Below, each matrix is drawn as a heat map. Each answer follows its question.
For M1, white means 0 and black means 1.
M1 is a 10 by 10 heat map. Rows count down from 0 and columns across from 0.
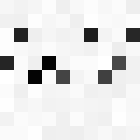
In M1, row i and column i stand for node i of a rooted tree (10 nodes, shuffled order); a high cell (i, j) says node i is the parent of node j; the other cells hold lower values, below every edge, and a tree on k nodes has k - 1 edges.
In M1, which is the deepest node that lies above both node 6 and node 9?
2
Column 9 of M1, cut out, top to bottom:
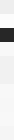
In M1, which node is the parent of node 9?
2
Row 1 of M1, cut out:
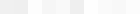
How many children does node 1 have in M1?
0
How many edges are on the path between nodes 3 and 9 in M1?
4
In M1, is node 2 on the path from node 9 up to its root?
yes
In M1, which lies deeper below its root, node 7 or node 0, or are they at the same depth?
node 0
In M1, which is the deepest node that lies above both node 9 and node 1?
2
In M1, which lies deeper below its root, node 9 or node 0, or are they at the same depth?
the same depth
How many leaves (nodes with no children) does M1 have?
7
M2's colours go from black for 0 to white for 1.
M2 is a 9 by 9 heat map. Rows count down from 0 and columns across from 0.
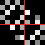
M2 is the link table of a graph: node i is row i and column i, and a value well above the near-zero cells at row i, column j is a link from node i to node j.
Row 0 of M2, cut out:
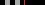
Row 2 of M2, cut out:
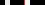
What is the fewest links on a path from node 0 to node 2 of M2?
2
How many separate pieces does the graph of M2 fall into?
1
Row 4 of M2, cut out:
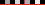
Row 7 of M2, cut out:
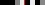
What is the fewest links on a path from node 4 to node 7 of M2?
1
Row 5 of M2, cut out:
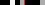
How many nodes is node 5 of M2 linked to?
3
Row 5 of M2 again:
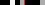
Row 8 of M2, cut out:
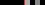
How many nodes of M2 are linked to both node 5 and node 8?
0
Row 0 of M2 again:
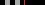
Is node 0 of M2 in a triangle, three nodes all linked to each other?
no
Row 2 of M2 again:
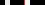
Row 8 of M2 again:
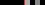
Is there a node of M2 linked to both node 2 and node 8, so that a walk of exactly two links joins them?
yes
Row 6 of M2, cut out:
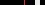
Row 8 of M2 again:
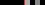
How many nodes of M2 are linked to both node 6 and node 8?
1
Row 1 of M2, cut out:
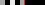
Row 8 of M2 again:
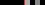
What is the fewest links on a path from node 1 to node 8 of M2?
3
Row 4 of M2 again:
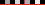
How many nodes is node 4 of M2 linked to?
4
